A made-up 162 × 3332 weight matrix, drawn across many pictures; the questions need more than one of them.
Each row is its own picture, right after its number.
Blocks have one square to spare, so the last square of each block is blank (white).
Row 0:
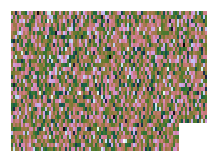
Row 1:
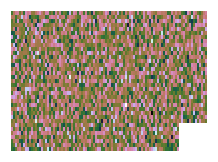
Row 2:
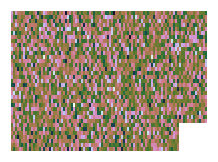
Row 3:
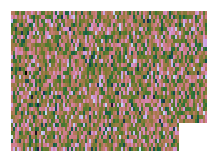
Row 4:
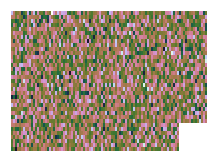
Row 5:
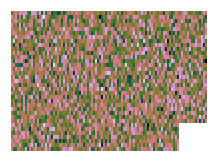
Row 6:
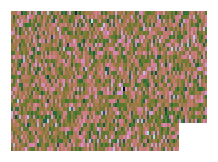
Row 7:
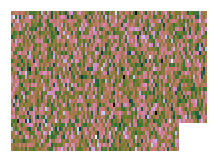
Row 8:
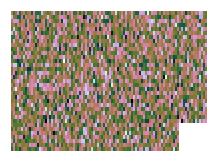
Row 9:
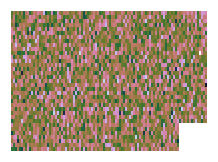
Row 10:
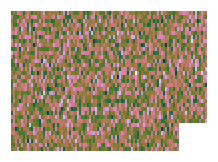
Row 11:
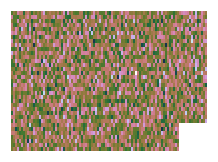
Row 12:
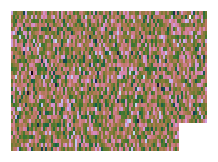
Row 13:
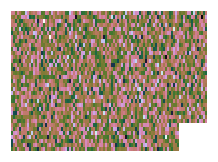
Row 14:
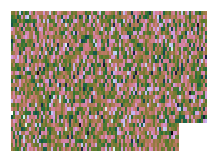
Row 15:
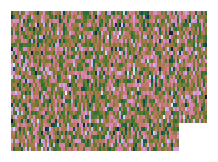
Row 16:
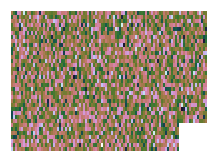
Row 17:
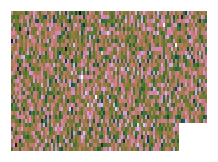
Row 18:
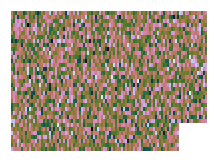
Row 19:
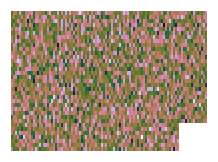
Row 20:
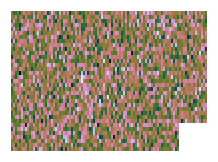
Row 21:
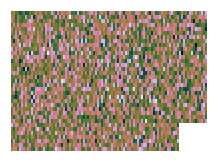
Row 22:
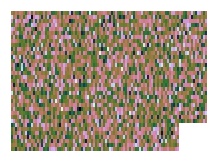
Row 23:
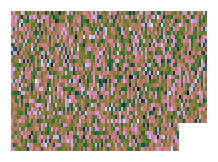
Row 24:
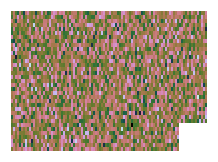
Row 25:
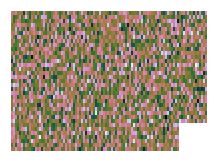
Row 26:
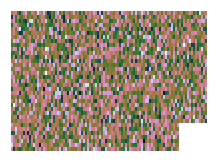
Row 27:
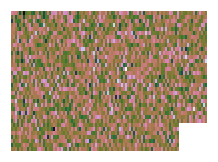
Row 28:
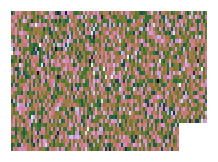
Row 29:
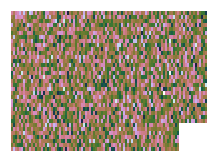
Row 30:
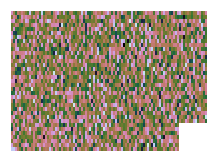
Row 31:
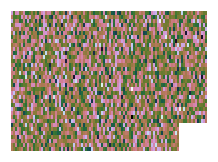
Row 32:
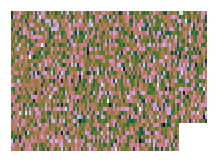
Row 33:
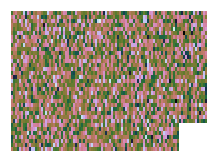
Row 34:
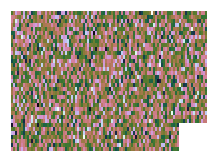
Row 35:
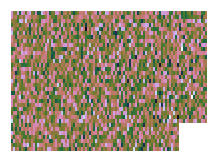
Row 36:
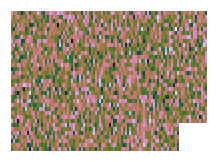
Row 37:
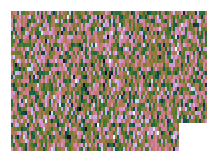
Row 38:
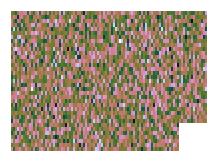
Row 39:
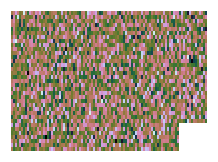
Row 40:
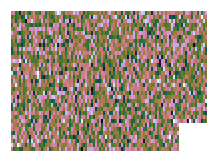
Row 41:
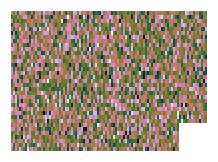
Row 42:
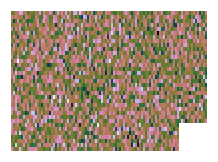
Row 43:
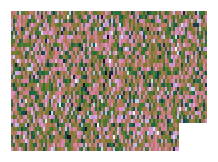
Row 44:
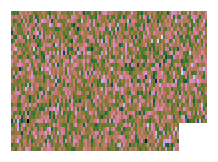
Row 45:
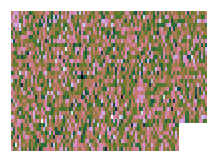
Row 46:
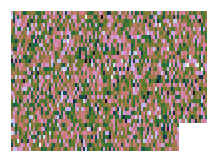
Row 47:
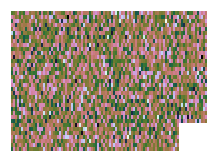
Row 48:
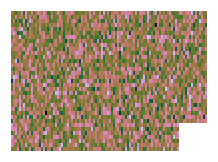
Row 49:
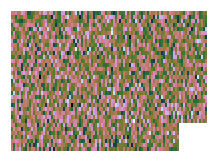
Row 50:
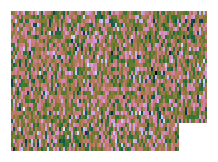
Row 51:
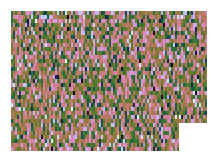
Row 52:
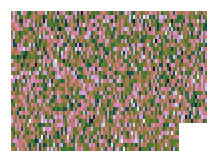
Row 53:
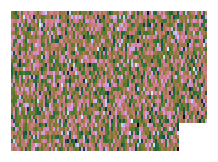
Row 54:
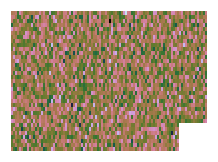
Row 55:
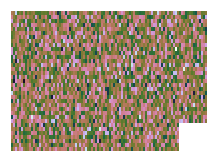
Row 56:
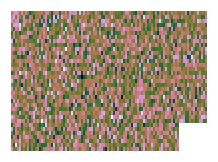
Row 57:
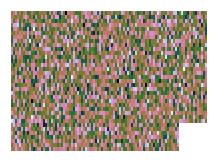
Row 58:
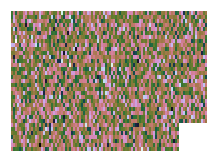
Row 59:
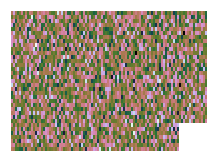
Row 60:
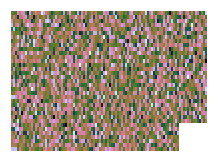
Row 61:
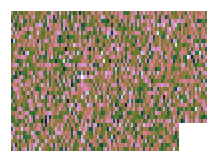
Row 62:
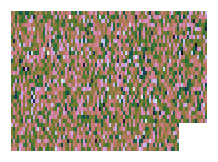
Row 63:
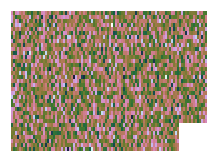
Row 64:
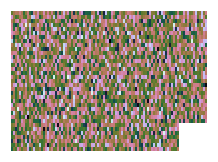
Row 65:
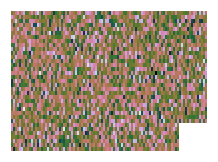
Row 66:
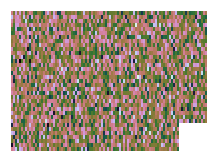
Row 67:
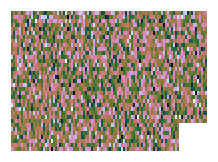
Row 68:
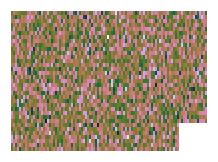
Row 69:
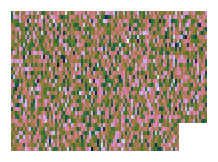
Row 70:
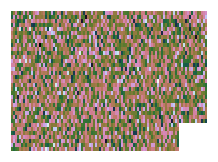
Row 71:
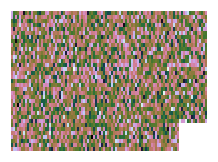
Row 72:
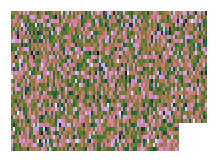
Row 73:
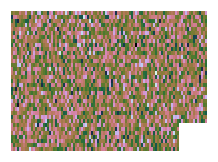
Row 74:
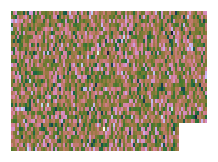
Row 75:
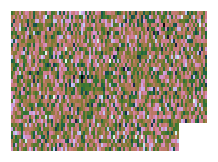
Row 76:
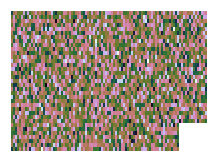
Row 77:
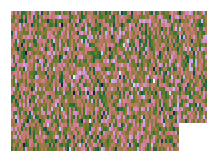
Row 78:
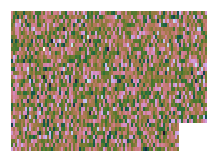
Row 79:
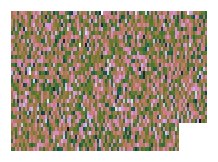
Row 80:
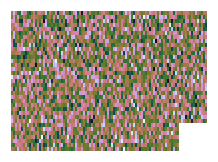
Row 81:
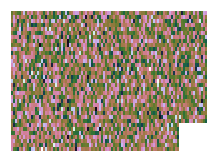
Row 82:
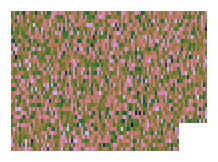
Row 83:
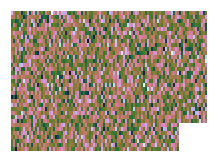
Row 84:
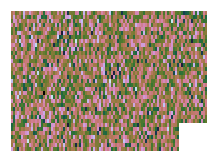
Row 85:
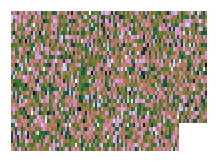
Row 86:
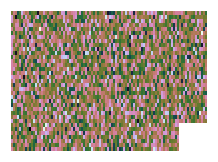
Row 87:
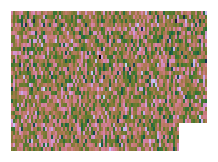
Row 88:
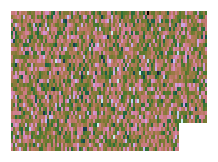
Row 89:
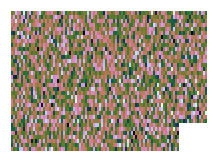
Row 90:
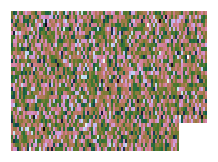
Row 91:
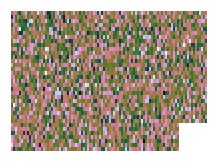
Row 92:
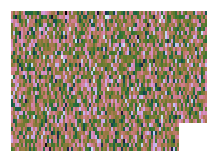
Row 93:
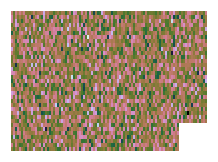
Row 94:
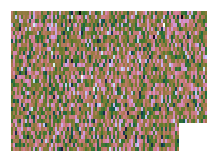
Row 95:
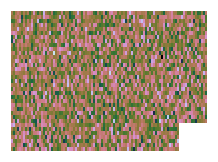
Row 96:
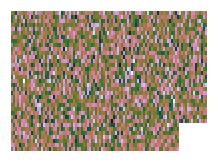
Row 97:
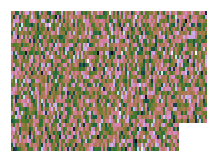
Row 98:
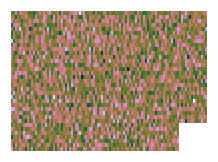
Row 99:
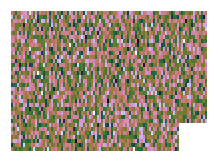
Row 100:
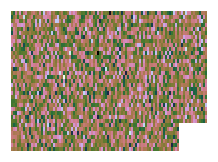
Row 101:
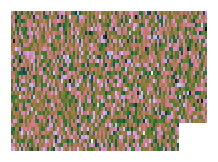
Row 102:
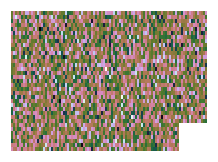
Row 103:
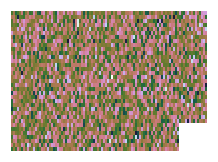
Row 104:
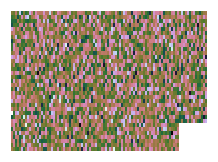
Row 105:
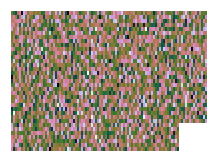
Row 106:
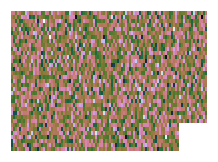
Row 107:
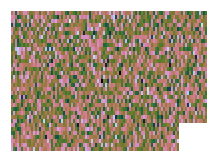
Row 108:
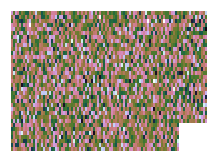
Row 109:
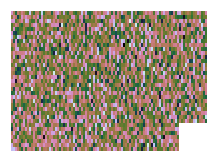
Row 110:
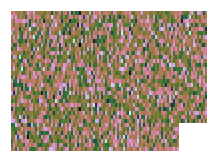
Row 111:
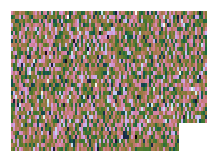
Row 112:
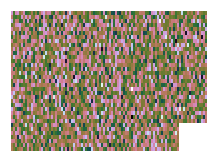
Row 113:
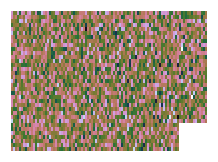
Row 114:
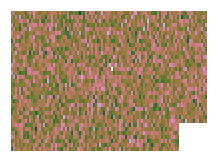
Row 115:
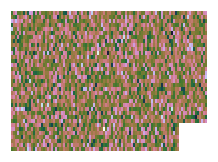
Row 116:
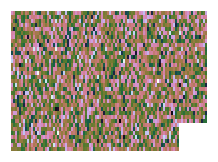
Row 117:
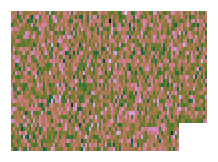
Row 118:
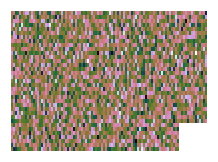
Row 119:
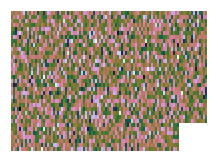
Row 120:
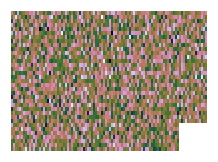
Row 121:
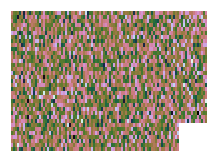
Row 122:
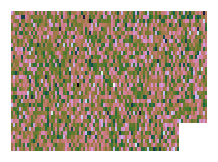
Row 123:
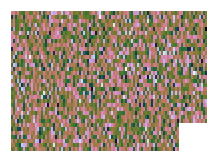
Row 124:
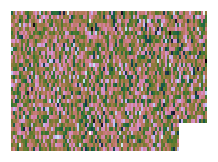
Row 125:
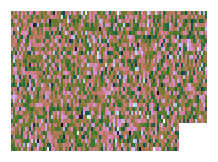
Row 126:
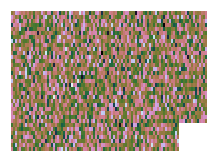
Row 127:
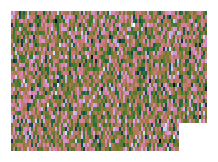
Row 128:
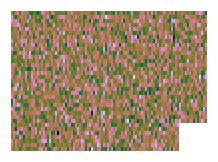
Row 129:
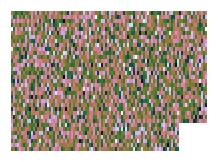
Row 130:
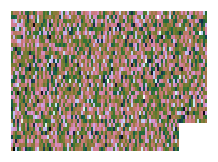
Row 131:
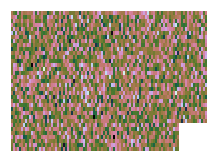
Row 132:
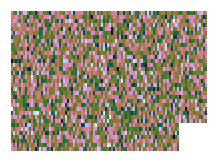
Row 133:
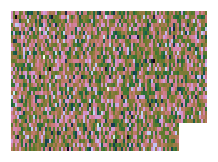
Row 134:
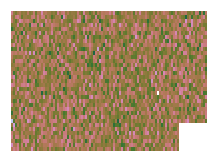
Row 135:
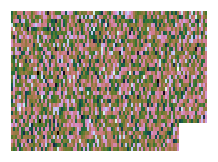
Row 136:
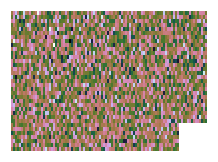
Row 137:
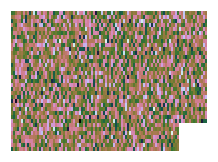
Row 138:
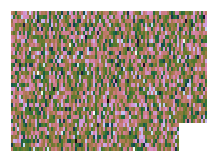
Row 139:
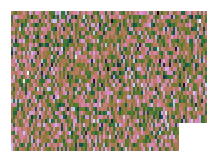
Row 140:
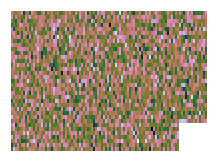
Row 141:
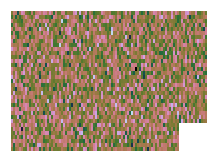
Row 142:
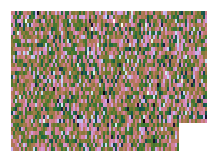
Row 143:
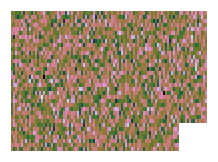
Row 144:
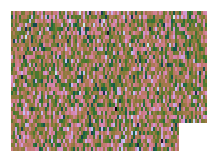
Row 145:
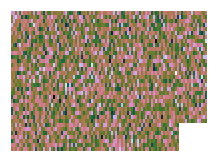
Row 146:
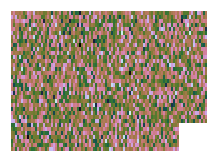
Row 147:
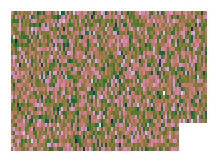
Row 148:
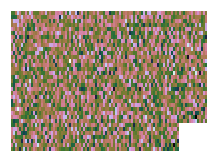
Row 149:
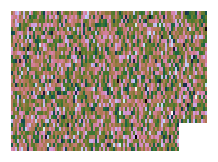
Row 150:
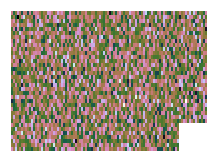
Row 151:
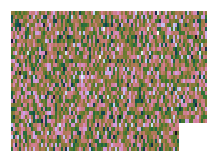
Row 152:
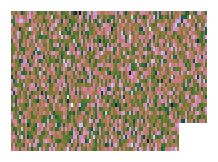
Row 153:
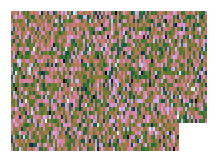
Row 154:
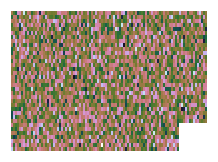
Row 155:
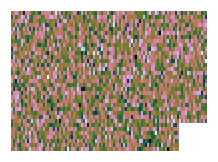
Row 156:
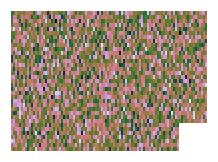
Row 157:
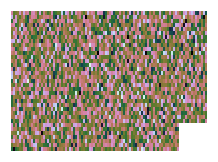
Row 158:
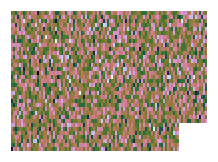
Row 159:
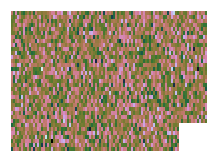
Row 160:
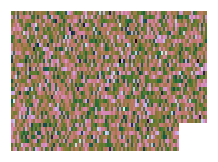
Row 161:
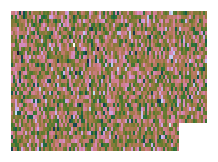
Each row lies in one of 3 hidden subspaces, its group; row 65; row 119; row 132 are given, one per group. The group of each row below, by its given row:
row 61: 132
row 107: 65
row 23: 65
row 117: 132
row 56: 132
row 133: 132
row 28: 119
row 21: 65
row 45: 132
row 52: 132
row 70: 119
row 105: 65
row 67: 132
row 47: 132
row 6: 132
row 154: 65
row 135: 119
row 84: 119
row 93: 132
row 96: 119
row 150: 65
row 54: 132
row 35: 65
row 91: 119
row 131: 132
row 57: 119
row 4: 65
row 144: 132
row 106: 65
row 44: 65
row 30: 65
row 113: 65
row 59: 119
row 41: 132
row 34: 119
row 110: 132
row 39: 119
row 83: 65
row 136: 119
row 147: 119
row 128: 132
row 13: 65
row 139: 119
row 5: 65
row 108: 65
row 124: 65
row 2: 132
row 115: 65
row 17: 132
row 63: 132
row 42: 132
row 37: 132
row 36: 65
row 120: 132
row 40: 119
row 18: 119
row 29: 119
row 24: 65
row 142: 65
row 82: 65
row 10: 119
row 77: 65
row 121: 119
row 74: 65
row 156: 119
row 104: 132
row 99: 65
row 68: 132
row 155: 65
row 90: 132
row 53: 65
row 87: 65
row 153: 132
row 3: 65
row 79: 132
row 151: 132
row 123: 65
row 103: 119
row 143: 119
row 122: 65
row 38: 65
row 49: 132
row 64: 119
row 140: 119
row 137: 65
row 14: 132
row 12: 119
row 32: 65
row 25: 119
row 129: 65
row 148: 65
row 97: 65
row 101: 65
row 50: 65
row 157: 65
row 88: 132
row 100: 65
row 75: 132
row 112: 132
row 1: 65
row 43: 132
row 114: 132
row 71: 119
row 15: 65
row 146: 132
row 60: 65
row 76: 119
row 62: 65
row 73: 132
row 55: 119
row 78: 119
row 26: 119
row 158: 119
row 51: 132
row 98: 132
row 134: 65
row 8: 132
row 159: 65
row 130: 65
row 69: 132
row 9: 119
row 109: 65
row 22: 132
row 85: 132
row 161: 65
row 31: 132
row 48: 119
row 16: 65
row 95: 65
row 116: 119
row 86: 132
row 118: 65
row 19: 132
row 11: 119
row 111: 132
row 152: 132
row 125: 65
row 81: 119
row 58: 119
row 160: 119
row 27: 65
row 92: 132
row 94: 132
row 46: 119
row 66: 119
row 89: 119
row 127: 65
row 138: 65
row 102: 132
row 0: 119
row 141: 132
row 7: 132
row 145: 132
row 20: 132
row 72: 65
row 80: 132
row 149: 119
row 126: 132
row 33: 119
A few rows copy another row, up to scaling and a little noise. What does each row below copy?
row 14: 104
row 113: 35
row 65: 50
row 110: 146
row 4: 83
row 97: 118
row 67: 51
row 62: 21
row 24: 82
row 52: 80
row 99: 138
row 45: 56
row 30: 109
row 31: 112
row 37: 43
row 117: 54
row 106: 13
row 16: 154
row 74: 115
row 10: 11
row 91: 26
